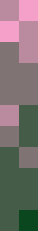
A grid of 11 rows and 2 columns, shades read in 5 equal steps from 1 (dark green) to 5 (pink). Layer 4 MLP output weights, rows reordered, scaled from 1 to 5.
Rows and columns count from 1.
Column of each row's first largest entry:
2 1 2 1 1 1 1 2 1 1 1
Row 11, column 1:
2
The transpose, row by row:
4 5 3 3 3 4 3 2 2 2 2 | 5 4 4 3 3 2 2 3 2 2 1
